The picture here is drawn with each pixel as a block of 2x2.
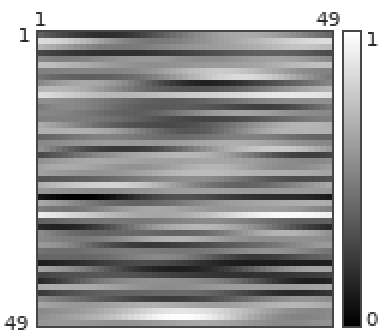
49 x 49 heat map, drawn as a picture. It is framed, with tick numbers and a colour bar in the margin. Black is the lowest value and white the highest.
Slope: none. Average level on the scale: 50%. Histogram: bell-shaped. Grain: streaks across.
